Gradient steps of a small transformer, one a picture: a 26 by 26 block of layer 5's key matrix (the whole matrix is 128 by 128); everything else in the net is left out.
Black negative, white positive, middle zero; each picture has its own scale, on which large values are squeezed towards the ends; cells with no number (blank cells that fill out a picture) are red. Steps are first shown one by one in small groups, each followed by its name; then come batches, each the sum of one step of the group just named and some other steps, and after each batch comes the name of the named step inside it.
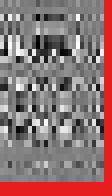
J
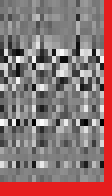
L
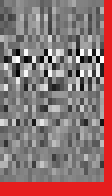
L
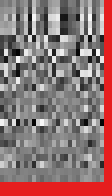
L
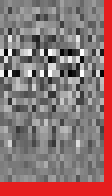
J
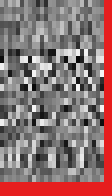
L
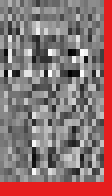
J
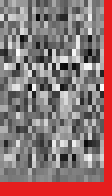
J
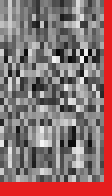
J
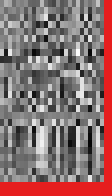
J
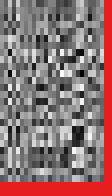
J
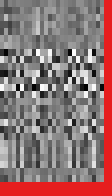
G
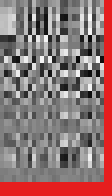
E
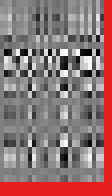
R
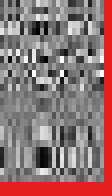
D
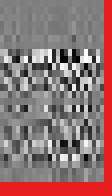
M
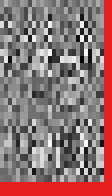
E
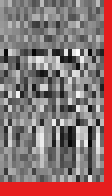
G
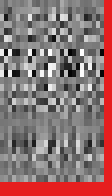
R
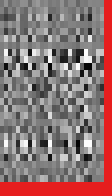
M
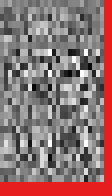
G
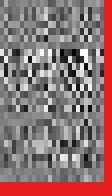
M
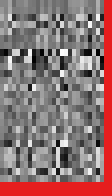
R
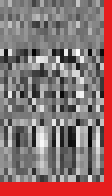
G
